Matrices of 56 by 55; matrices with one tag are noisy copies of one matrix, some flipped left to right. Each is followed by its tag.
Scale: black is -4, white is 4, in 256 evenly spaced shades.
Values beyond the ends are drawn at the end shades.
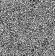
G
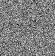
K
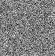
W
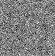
W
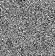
G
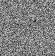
K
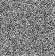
W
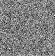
W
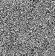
G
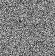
K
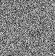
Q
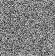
W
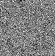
G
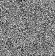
G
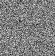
K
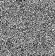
G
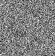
Q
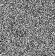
Q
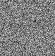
K
